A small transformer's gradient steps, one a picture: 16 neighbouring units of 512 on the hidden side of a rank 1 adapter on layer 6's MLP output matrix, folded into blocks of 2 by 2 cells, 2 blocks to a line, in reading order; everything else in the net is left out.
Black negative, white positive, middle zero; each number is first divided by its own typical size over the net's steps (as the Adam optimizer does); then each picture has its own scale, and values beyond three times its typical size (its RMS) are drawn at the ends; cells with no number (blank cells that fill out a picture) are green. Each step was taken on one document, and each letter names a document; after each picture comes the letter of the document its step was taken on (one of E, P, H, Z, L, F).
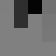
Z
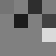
Z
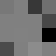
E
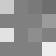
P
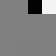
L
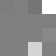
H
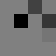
Z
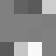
L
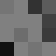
E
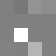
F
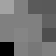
E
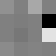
E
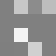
F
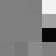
H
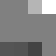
L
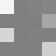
P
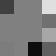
H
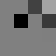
Z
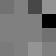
E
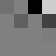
Z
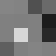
E
